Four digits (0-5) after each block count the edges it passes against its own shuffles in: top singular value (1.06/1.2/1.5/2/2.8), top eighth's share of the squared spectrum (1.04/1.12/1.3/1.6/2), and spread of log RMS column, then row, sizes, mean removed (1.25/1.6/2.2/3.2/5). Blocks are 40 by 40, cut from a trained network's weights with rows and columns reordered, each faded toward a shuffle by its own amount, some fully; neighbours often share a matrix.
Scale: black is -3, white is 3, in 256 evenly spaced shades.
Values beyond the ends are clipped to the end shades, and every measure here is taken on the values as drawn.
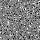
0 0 0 0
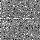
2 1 1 1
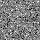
0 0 0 0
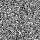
0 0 0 0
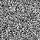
2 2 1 0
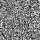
2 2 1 0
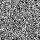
0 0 0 0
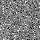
0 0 0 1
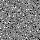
0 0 0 0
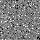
0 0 0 0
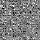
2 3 2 0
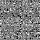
2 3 2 1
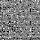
2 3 2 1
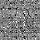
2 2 2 1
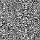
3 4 2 1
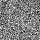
1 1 0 0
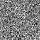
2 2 0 0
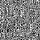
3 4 2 1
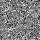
0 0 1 0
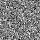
0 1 0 0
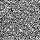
1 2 0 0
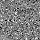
1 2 0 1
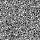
2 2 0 0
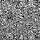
2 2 0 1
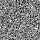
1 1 0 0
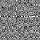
3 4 1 2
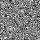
1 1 0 0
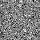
1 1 0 0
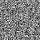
2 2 0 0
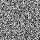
1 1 0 0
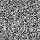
2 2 0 1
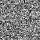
1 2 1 0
